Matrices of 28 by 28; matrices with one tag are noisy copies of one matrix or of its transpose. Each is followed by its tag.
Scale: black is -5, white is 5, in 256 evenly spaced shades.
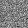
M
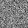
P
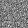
M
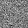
P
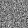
M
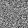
M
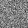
P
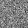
P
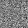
M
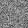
P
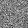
P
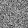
P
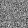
M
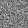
P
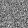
M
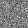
M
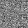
M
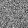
P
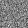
M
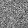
P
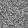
P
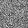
P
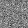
M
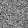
P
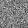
P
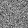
P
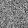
P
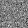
M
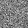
P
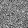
P
